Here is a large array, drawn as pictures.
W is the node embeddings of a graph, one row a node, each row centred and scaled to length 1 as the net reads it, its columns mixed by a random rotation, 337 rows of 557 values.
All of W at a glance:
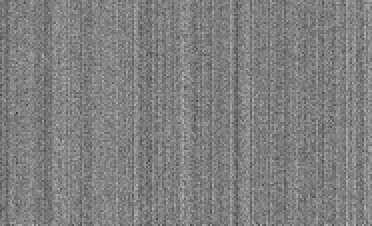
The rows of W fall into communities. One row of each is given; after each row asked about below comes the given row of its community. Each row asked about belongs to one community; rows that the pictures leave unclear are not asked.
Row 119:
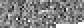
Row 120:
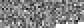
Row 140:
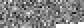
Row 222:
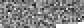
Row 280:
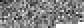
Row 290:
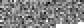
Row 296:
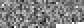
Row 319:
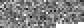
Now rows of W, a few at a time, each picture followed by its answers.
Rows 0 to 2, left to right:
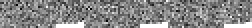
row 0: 120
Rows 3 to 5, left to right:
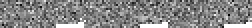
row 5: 119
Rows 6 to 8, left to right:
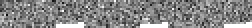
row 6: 280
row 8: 140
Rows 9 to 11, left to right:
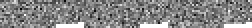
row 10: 280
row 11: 120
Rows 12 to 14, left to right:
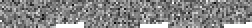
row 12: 120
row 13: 319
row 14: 140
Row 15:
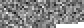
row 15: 140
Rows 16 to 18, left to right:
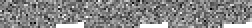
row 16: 222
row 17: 290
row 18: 280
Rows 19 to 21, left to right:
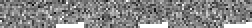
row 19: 120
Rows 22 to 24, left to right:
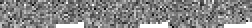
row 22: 222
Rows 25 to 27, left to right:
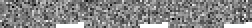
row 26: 280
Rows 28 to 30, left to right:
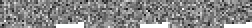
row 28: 140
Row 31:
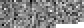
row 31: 280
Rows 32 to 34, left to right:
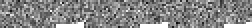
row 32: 296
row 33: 296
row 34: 280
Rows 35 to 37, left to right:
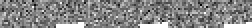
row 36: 222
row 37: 120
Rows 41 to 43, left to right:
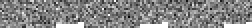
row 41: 319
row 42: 319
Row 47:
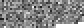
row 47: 140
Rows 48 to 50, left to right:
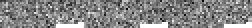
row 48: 120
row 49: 222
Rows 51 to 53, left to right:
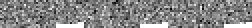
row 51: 319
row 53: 296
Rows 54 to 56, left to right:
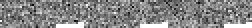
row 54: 120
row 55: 319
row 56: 280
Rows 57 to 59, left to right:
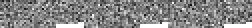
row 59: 140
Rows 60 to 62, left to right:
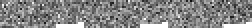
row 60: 319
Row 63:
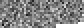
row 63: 119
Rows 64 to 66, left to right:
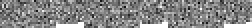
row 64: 319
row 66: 280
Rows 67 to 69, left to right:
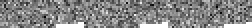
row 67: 319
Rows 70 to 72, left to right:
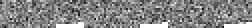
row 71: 222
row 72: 296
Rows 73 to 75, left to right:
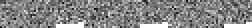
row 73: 280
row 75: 319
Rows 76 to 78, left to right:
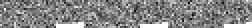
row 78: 290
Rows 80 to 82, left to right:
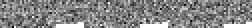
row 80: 296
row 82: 120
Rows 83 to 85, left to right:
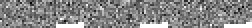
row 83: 120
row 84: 290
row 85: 290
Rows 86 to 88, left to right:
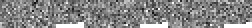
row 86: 222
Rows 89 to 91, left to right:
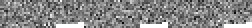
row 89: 140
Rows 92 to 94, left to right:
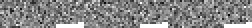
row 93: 319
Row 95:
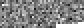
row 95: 296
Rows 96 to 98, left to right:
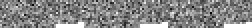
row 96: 120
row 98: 296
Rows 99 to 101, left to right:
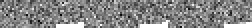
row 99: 280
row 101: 296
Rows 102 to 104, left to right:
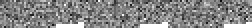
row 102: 280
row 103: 290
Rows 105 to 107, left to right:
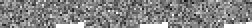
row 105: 222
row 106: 120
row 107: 296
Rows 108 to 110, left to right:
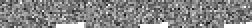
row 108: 296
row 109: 222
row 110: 296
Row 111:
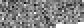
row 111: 119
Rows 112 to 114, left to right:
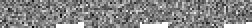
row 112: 119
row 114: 140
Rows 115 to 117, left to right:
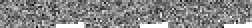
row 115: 120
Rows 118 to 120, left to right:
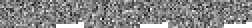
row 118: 119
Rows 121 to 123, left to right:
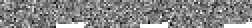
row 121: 296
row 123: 119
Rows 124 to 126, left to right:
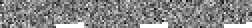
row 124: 222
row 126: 290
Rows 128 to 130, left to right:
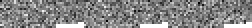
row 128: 319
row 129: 319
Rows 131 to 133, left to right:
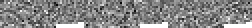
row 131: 140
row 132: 140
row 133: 222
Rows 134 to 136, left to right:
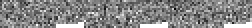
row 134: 319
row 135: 296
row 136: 280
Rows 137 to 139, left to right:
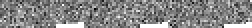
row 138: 119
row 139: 119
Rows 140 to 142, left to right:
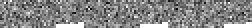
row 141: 319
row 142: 280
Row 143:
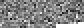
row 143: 222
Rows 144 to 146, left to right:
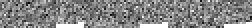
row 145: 280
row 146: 296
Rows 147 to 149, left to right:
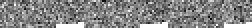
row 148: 222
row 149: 296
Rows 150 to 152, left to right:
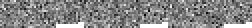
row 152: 319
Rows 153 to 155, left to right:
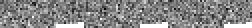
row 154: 296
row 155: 280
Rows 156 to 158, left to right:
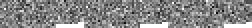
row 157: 140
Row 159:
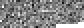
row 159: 119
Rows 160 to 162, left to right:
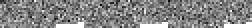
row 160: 280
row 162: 280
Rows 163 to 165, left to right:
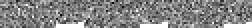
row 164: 119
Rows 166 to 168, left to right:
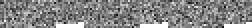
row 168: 319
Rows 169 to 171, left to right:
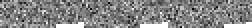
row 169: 319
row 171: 296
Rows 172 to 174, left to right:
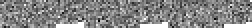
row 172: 222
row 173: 120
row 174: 119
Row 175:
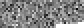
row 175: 290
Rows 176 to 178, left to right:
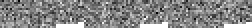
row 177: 120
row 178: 222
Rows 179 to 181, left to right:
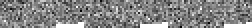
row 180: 296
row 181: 296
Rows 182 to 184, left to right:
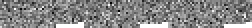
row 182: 222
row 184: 222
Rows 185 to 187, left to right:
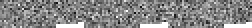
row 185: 140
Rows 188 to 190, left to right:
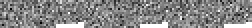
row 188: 140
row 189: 120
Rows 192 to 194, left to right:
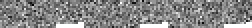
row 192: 120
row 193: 120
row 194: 222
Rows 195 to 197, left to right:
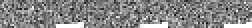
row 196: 120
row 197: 280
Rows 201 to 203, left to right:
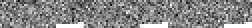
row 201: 222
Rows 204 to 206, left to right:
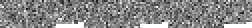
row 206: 140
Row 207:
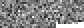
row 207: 296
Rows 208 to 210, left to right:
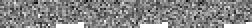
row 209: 280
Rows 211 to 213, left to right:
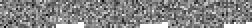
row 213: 120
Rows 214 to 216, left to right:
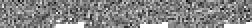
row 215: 140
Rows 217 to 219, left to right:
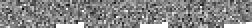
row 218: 280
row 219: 296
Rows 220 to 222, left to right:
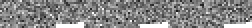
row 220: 319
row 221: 290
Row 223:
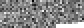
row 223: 296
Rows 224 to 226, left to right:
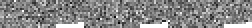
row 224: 290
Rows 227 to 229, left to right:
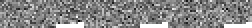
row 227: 222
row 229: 119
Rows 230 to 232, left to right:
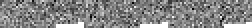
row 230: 290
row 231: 290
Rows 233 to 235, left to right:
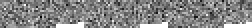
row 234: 222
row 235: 290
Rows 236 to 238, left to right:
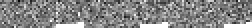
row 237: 319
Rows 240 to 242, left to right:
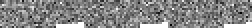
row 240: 296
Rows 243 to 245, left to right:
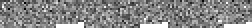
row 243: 319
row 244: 120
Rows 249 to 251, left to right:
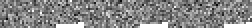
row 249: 119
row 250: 120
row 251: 120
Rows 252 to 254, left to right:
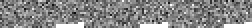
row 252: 140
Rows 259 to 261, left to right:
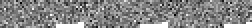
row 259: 319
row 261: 280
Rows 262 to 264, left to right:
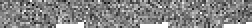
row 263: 319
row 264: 140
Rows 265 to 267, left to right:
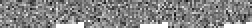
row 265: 120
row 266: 120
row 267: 280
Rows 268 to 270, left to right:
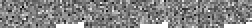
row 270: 280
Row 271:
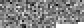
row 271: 120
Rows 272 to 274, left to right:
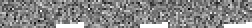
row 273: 319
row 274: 290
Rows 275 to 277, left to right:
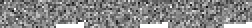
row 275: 140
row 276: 120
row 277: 120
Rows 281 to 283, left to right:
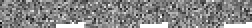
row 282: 222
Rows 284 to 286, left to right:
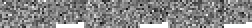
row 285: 222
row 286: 140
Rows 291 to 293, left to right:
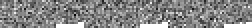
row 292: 120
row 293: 296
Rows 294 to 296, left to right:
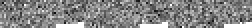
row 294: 222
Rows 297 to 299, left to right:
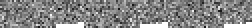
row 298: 296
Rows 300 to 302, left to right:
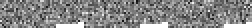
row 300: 119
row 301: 290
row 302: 290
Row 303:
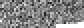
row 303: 290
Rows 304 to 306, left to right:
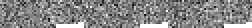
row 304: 119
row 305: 120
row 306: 280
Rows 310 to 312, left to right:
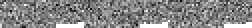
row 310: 222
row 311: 280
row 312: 280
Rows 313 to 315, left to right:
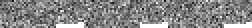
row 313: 280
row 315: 119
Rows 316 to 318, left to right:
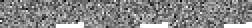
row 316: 120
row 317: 319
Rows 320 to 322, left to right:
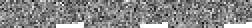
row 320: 296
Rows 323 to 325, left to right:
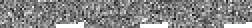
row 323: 140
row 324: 120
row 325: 280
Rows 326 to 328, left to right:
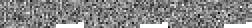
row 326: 140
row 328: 296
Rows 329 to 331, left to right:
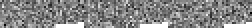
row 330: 140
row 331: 140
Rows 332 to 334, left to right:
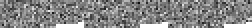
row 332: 119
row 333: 140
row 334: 140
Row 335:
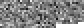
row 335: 319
